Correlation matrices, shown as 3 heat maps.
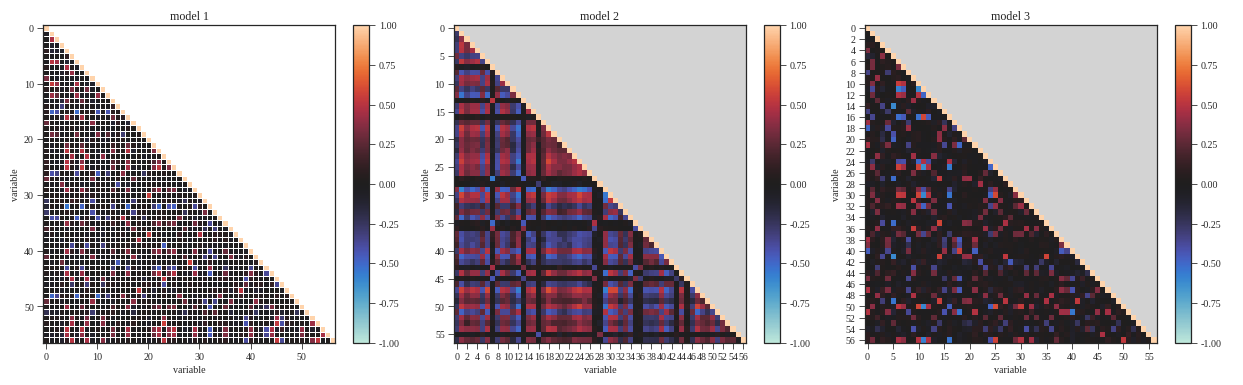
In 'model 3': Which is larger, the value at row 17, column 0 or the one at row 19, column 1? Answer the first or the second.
the first
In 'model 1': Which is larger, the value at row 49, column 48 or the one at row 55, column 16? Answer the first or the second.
the second
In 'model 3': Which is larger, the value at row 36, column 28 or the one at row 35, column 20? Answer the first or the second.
the second
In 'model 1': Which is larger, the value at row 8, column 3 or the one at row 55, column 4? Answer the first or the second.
the second
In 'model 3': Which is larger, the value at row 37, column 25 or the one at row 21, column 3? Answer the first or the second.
the first
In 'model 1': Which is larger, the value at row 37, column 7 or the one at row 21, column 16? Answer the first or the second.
the second
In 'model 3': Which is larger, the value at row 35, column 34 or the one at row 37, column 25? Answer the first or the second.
the second
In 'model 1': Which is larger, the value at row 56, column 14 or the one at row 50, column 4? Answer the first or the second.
the second
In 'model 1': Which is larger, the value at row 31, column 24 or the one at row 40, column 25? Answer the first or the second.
the second
